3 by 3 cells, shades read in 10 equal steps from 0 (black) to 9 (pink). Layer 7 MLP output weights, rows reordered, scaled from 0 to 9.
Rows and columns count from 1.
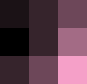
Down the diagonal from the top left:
1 2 9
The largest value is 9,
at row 3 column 3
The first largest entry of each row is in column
3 3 3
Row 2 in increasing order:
0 2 6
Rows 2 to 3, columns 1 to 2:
0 2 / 2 4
